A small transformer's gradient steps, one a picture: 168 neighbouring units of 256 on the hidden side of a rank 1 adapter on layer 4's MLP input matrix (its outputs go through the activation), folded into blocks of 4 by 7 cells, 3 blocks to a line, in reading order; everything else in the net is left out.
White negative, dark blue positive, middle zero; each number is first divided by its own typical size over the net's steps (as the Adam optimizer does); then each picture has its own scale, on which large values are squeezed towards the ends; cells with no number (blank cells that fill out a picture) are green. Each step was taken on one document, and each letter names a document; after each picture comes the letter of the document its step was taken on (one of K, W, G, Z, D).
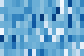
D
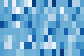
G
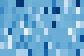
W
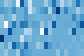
W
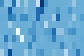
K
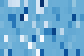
K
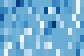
W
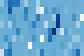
K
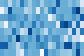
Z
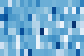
Z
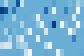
W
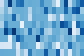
Z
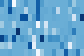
K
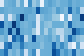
D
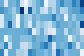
G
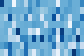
D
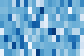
D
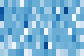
W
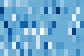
W
